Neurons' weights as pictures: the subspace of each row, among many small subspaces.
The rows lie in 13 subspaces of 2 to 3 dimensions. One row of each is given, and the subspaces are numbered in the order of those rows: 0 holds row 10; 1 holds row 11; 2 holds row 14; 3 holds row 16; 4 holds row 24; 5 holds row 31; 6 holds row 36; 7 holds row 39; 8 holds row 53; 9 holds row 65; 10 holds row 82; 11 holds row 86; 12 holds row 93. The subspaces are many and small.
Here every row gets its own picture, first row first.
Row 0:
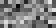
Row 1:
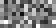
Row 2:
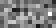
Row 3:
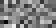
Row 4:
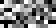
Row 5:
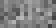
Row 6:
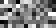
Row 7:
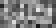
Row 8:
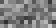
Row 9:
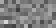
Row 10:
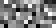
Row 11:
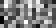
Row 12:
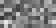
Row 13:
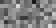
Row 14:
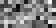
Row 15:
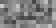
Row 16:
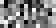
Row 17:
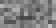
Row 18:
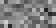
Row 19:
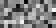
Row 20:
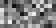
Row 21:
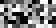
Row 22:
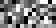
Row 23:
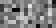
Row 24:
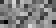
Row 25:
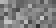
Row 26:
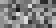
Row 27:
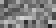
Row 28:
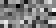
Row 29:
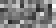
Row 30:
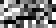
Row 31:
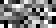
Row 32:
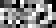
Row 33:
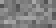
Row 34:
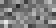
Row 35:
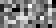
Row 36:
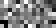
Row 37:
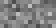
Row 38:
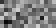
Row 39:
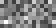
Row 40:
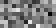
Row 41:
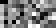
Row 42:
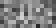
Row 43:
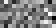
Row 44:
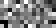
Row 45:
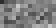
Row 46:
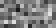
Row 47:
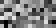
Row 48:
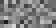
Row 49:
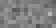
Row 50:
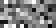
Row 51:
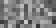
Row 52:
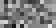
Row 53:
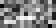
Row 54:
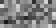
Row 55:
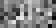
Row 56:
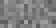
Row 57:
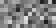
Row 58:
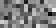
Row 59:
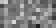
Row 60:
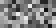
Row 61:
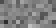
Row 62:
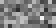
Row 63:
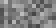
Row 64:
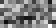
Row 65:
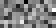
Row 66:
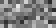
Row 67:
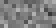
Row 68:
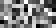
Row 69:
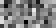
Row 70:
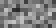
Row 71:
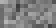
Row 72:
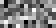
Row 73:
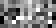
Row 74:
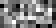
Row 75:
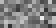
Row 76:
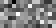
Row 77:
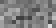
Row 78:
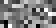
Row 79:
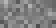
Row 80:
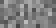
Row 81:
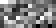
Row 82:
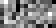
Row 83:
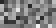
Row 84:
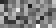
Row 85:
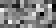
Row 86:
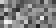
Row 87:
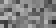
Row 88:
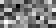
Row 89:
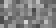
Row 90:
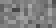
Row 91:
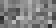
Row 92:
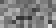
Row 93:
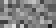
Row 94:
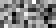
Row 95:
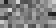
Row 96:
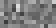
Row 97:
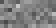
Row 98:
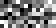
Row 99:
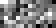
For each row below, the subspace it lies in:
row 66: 2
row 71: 10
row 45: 10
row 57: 0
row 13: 12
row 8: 8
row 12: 11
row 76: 0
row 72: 3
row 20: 4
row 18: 5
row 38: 11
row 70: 9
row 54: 7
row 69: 1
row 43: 0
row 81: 10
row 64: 8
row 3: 12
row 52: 12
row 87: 11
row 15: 7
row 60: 0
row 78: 5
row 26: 0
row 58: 9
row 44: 6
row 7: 7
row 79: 6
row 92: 1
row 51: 8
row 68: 9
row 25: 11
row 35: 2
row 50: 12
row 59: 4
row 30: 3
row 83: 6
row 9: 12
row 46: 12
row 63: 4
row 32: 4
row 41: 4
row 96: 10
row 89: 1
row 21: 5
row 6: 10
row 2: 9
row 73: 1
